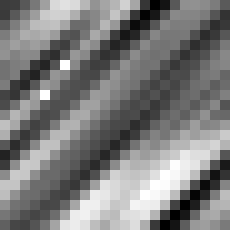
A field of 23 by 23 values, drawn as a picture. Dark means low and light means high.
Mirror symmetry: none. Average level on the scale: 50%. Lone odd cells: 2, each higher than its neighbours. Grain: diagonal, up to the right.
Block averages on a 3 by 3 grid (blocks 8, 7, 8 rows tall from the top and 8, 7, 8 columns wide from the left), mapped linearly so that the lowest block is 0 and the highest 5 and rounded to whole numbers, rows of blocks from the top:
210 | 102 | 253
